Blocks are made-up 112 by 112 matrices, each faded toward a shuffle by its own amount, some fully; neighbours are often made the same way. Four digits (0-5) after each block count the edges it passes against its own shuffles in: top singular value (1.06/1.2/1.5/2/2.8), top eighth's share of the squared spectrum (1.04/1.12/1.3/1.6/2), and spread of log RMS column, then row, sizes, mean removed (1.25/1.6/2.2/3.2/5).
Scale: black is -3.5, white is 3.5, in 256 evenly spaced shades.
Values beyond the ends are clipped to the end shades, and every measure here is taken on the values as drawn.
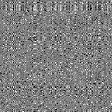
5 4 3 3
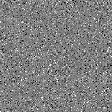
4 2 1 1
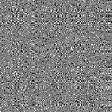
5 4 3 3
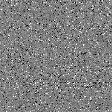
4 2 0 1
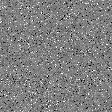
2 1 0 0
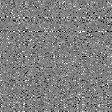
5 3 1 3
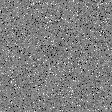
0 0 0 0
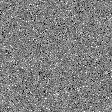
0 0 0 0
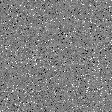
1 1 0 0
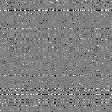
5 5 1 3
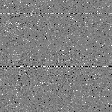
4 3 0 2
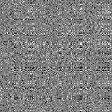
5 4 3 3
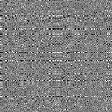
5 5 3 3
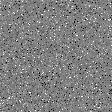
0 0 0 0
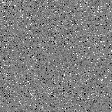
3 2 1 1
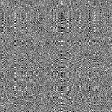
5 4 3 3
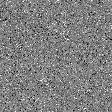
2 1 0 0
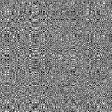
5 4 3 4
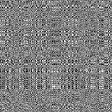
5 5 4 4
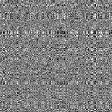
5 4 3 3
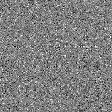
3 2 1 1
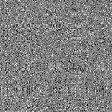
4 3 2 2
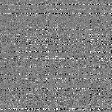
2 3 3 4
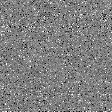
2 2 1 2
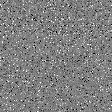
3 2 0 1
